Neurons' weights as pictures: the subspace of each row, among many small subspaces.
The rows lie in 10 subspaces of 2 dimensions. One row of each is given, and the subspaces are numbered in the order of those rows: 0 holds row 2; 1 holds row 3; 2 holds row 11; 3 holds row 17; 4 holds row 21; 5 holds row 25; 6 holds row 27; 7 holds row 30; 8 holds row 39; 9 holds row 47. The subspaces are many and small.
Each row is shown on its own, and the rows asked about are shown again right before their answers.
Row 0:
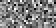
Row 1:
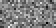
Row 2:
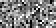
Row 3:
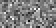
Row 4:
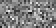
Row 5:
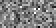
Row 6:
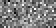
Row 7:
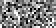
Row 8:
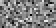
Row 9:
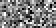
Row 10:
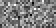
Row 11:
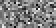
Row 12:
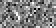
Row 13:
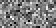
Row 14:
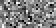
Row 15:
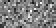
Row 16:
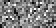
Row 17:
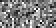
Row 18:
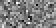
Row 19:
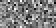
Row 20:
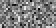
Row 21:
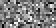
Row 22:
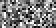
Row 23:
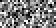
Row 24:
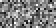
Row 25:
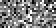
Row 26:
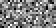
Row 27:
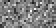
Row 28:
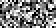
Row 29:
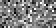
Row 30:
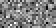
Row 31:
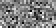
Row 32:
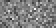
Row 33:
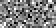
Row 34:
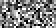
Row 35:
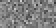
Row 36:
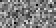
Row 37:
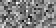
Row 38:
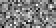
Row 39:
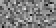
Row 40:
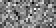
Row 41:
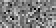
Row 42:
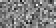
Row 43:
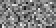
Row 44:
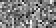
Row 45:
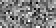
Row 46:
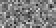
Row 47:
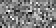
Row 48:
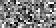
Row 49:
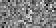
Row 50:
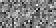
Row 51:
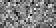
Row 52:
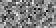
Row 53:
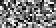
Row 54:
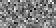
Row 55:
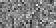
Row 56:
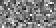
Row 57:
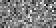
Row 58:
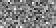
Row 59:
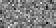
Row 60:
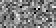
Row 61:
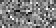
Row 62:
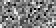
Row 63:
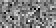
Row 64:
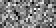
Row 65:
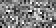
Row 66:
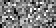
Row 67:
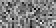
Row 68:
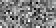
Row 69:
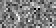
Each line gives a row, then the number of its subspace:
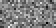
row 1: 9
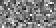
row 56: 8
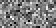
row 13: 7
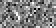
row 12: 4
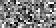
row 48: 4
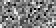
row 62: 6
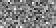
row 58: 7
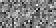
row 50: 3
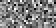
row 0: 0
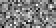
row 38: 1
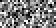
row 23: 3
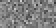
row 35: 0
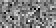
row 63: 1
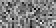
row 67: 3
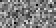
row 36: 3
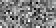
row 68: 7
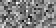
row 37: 2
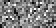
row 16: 6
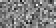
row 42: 0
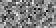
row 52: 2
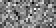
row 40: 4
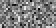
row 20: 8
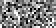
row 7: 6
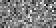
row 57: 5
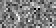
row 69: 4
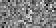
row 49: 5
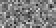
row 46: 1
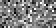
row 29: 5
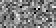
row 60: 2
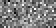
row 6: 5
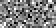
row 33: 1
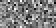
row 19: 0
